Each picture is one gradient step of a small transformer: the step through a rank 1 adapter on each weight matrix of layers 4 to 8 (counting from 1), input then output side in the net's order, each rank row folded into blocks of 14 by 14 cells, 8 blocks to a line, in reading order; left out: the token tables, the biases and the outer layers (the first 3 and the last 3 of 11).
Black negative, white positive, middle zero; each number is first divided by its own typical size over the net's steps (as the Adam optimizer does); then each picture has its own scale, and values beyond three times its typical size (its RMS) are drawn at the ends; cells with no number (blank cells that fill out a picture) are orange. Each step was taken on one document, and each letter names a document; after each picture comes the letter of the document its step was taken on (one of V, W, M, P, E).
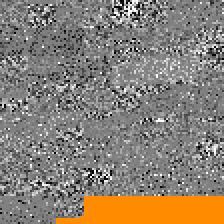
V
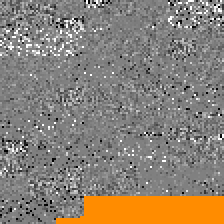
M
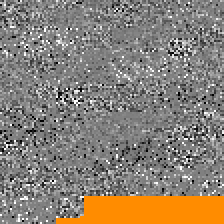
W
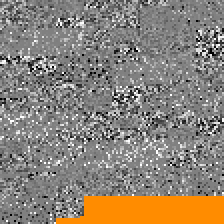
V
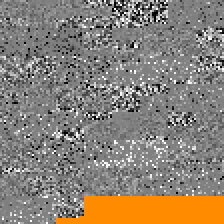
V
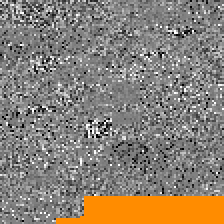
W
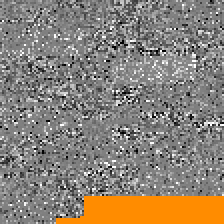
V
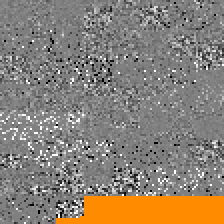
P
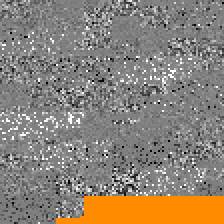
P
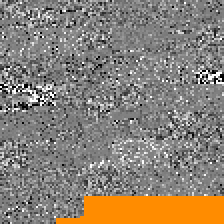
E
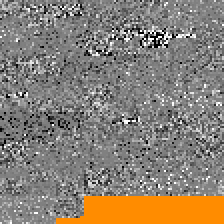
E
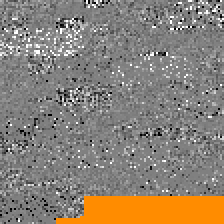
M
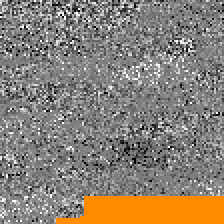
W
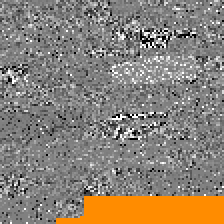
E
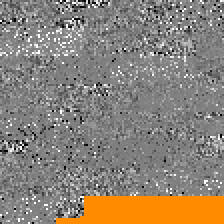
M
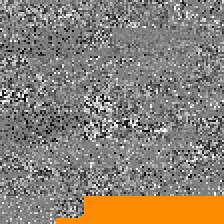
E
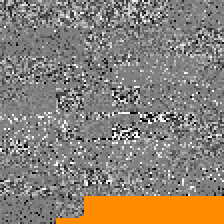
V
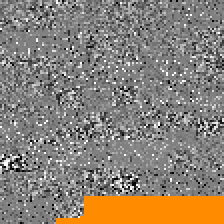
V
